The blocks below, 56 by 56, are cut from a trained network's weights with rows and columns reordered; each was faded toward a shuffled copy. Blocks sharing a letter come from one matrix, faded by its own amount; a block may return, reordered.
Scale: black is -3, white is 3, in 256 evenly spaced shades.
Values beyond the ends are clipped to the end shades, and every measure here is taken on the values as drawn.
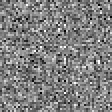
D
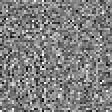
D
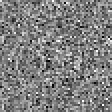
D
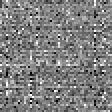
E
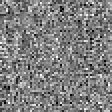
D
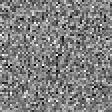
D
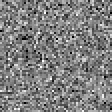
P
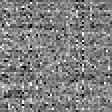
E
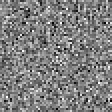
P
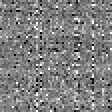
E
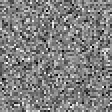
P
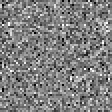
D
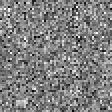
D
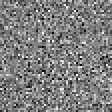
D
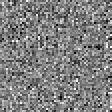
D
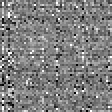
E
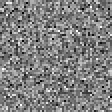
P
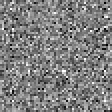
D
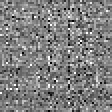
E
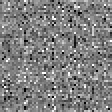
E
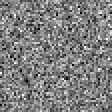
P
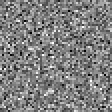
P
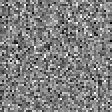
P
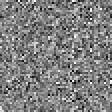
D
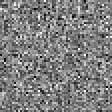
D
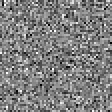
P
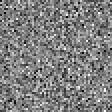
P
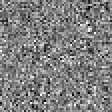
D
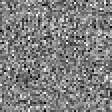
D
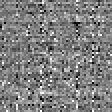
E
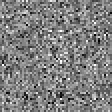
D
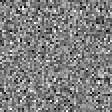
D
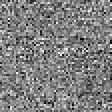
D
